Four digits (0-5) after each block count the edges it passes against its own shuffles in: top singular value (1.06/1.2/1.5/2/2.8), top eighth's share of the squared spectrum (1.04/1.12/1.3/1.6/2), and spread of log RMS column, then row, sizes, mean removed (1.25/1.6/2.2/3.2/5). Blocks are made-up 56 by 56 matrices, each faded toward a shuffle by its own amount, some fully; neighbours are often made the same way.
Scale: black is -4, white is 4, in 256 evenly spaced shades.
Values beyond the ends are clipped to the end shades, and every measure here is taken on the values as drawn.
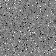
0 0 0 0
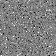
1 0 0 0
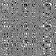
4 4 3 2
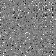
3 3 1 0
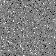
1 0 0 0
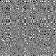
4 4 2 2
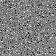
2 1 0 0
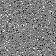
3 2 0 0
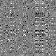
4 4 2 2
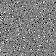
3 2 0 0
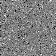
0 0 1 0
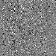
1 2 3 0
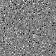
0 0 1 0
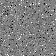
1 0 0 0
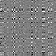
5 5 3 3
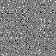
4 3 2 1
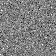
0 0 0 0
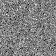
0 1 0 0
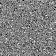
0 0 0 0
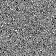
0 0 0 0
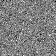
0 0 0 0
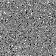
1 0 0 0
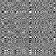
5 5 3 3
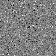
2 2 1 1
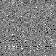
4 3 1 2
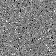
1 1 0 0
